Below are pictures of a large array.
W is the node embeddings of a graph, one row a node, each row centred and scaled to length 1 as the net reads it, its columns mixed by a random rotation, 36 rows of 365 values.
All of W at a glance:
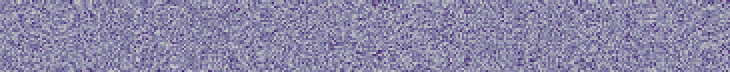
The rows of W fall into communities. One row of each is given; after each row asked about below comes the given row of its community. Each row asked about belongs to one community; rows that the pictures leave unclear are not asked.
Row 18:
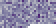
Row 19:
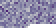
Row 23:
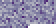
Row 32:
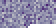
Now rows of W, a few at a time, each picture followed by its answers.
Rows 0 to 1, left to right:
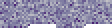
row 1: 19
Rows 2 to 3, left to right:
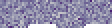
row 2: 32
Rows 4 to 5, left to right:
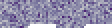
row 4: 18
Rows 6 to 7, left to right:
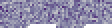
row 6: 19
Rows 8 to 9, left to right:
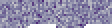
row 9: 32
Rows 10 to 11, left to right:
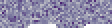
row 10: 18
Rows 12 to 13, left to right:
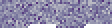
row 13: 23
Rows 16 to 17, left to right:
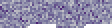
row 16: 19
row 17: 18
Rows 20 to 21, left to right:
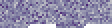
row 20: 18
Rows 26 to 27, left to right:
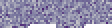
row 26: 32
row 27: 32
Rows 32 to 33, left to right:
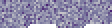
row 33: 32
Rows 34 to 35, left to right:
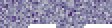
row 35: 18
